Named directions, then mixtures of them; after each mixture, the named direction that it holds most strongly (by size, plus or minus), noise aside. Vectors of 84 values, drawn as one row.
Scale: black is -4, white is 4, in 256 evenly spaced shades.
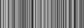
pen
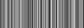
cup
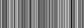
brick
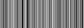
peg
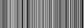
peg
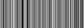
peg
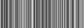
pen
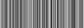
cup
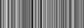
pen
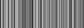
pen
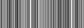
brick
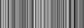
pen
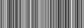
brick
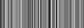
cup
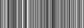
peg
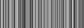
pen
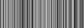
pen
